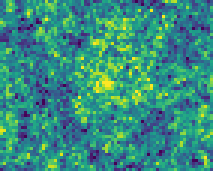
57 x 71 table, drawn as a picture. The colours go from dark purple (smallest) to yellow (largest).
Ninth with the highest average: centre. Mirror symmetry: none. Seam: none. Odd rows or columns: none.
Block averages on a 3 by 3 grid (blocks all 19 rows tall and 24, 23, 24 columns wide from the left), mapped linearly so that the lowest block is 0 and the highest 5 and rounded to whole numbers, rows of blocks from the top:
120 | 052 | 111
